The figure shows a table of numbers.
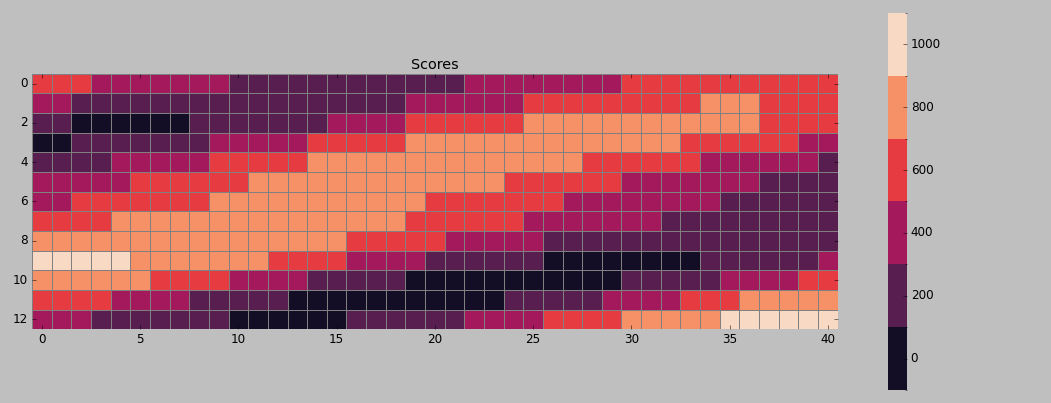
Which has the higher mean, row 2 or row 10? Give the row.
2
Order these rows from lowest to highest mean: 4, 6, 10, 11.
11, 10, 6, 4
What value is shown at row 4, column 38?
400
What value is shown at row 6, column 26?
600
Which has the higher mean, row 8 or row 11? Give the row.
8
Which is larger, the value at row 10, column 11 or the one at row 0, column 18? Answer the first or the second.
the first
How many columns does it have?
41
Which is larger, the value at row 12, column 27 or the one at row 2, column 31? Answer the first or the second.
the second
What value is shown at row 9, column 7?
800
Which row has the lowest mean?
11
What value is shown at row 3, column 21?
800
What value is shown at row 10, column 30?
200
